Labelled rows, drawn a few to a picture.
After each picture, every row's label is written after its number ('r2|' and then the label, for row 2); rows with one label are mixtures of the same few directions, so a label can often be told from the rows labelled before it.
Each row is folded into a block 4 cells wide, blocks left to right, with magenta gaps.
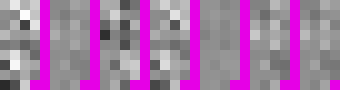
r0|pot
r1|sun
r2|sun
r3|pot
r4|sun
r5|sun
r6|sun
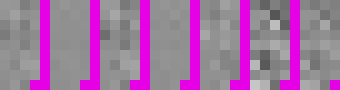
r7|sun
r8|pot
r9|sun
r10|pot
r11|sun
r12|pot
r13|pot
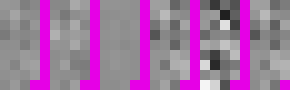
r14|sun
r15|sun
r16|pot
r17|sun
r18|pot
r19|sun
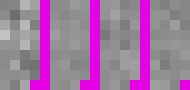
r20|sun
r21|sun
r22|sun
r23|pot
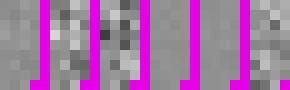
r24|sun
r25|sun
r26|sun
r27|pot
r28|sun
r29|pot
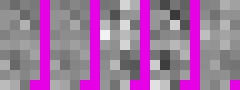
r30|pot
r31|pot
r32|sun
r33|pot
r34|sun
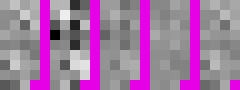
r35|pot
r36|sun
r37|sun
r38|sun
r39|pot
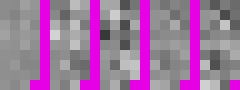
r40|sun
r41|sun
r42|sun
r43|pot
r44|pot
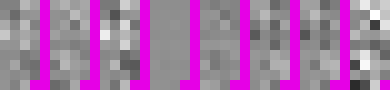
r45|sun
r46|pot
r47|sun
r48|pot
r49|pot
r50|sun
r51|sun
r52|pot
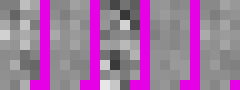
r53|sun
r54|sun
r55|pot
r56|sun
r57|sun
